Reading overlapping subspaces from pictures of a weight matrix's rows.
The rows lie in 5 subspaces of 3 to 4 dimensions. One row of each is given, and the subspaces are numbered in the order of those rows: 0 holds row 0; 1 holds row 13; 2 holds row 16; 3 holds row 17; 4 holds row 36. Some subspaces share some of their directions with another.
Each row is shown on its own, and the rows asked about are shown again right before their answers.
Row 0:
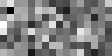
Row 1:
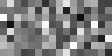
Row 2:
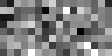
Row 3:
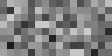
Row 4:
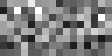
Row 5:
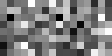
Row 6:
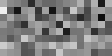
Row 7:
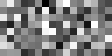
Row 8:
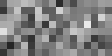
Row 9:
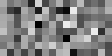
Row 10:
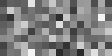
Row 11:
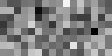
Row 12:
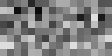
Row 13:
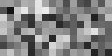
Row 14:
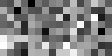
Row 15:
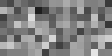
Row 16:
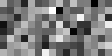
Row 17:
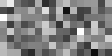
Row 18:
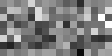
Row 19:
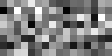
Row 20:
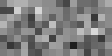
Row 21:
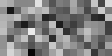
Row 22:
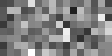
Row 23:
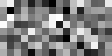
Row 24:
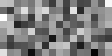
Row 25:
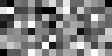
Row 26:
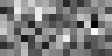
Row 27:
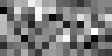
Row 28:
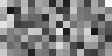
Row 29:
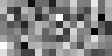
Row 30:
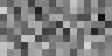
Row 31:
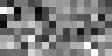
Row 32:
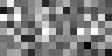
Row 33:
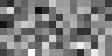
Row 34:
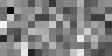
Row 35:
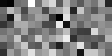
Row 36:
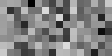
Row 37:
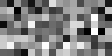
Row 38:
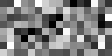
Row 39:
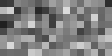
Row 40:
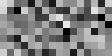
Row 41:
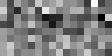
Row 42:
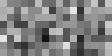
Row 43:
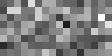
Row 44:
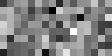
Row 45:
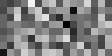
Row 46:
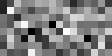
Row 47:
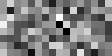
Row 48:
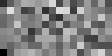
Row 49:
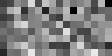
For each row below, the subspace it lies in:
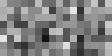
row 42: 0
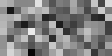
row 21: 1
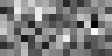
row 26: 1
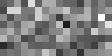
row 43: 0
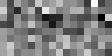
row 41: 1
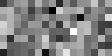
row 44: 2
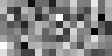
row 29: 4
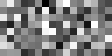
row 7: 3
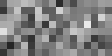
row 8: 2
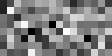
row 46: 1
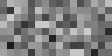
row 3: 4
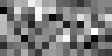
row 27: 1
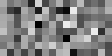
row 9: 4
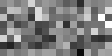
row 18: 0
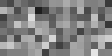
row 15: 0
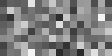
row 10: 4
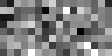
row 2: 3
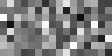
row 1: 3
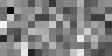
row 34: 0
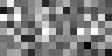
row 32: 3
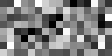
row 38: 1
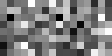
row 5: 4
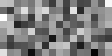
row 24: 0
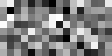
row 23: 1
